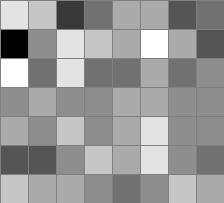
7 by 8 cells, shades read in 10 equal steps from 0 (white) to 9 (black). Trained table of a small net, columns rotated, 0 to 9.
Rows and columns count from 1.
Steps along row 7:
up same up up down down up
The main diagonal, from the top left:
1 4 1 4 3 1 2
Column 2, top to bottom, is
2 4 5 3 4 6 3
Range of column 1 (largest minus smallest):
9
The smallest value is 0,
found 2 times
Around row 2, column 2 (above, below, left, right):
2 5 9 1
